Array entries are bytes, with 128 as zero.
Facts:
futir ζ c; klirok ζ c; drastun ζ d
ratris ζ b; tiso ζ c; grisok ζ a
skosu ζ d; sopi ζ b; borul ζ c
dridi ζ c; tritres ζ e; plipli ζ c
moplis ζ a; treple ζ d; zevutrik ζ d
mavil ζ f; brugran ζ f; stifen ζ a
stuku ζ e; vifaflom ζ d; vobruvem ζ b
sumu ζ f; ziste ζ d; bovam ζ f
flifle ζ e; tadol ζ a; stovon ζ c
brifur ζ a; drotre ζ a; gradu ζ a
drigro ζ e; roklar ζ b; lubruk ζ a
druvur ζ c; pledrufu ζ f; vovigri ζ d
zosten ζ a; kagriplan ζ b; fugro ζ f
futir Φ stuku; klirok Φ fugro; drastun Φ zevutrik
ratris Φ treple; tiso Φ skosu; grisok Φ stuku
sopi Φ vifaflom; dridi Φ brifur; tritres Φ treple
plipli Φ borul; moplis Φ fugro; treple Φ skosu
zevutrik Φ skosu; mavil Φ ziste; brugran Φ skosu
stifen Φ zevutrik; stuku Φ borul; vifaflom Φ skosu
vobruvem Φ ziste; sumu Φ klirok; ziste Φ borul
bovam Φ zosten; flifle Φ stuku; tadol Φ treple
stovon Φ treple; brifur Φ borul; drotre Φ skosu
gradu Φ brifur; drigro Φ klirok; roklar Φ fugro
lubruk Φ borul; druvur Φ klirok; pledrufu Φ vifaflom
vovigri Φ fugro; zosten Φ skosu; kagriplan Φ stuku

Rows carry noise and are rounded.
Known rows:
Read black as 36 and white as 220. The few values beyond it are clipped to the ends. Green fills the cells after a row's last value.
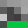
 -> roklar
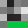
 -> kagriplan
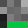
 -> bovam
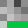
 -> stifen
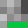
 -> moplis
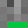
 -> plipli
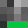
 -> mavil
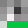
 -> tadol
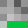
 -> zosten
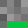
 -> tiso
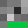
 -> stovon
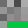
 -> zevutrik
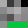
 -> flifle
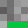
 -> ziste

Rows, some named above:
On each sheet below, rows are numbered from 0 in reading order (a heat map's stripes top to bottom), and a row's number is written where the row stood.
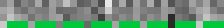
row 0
drotre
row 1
skosu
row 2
vovigri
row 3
sopi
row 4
skosu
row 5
skosu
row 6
brugran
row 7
drotre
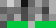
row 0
drigro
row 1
treple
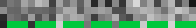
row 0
brugran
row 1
druvur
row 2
lubruk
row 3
futir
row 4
vobruvem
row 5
stifen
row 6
grisok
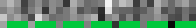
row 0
moplis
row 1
tritres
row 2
dridi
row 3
ratris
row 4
druvur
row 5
dridi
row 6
fugro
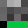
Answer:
sumu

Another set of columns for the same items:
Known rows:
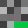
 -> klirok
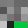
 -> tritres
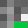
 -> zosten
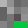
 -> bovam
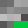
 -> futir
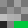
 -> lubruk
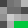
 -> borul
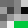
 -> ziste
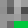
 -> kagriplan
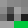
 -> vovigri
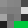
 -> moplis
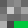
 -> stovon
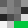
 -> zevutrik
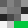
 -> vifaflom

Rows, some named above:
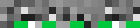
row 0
drigro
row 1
treple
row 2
vovigri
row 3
moplis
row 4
treple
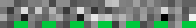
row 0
drigro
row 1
tadol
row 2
drigro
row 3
stuku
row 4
mavil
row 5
druvur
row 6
zosten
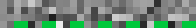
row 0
vobruvem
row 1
sumu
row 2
ratris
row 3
roklar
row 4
flifle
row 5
fugro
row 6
grisok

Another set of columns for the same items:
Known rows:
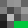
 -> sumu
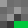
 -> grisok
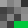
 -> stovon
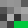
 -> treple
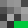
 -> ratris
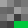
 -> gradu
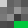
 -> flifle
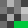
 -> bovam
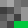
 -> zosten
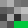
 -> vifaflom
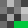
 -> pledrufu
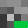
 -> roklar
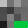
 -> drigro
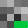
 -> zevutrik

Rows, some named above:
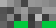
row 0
tiso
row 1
vovigri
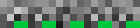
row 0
ziste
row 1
roklar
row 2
druvur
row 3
fugro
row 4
treple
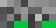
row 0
tiso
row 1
vovigri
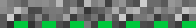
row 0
kagriplan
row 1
moplis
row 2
futir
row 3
tritres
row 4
mavil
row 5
stuku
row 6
vobruvem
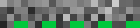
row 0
klirok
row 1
tadol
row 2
roklar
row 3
sopi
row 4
stuku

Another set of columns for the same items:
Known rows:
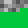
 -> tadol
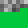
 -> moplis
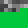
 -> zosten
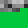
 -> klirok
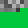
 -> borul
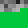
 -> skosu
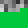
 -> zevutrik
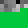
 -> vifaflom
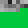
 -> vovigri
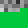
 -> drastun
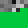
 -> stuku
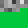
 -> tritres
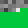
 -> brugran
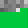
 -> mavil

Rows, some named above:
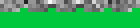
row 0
ratris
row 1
drigro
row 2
drigro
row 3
stovon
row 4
mavil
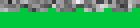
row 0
vovigri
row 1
sopi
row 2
drigro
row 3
treple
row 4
fugro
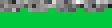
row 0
flifle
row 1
ziste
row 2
drigro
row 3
druvur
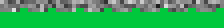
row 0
kagriplan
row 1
futir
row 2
sumu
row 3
grisok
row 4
roklar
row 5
vobruvem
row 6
tiso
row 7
roklar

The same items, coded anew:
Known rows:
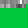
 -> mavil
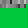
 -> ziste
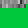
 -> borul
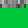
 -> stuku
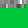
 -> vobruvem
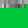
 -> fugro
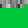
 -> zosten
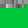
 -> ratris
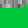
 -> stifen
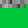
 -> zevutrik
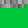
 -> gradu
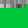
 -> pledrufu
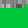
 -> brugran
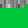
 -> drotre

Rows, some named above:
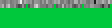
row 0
mavil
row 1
tadol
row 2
kagriplan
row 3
ziste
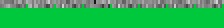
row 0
tritres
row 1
sumu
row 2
sopi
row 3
ziste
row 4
sopi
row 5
futir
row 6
roklar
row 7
drigro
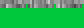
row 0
ratris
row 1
moplis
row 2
fugro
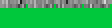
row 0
klirok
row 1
druvur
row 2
vovigri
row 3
roklar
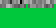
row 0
treple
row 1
flifle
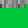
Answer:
grisok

